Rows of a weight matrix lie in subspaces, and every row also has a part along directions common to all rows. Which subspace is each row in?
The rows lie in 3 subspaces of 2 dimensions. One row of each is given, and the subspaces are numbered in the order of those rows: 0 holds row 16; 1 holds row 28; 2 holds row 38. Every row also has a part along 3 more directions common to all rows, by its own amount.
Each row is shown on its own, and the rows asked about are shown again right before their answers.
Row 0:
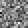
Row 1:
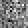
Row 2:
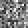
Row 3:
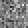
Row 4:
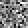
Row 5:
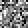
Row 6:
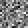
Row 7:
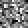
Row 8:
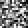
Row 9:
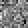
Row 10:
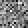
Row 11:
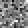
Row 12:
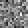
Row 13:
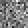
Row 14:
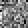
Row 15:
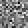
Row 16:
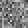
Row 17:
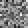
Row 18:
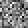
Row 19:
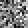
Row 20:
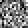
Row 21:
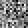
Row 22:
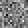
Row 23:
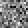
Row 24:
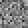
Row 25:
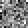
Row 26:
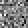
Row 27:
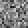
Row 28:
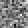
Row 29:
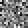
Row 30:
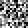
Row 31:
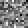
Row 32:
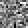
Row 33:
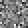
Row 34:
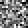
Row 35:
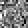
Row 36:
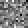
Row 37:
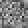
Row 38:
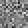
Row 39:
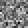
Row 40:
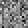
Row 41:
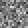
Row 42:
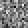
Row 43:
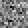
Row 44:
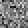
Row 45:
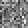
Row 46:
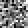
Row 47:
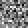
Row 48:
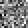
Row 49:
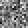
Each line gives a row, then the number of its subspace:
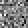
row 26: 0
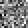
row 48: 0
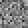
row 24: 0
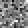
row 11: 1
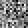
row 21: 2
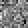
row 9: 0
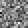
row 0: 2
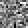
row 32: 1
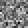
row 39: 2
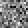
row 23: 2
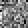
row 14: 0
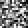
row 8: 1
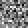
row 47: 2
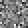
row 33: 1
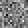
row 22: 0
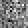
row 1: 2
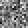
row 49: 0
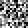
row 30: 2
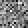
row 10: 2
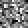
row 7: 1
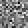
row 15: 2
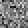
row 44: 2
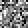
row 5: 0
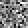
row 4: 1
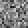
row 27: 2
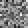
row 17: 1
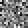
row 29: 1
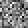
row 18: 0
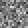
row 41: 2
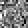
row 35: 0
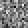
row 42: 2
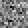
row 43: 2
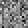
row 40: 0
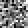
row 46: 1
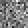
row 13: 2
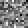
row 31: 1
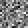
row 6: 2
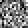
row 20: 0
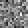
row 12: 1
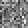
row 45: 0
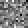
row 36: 1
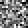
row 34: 1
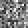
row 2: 2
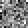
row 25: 0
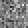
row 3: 2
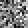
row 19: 1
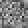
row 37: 0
